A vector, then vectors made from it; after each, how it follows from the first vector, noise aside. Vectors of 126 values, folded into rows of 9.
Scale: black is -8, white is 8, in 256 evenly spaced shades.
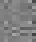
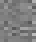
negated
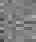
wrapped around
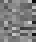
scaled up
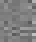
negated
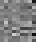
scaled up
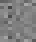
wrapped around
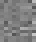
negated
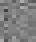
wrapped around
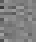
reversed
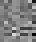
scaled up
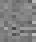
negated
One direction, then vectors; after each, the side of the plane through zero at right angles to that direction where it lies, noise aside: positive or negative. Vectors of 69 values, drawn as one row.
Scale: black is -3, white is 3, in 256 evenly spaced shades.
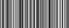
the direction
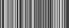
positive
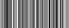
positive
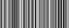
negative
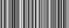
negative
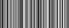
positive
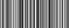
positive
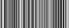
negative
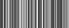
negative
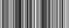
positive
